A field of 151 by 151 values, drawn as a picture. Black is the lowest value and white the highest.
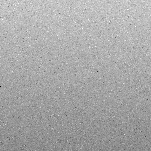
There are no regular stripes. Fine speckle covers the field. There is an overall slope up to the top.
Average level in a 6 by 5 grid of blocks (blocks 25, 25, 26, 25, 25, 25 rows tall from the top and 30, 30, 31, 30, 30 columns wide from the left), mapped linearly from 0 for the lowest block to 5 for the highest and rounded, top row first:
5 5 5 5 5
4 4 4 4 4
3 3 3 3 3
2 2 2 2 2
1 1 1 1 1
0 0 0 0 0
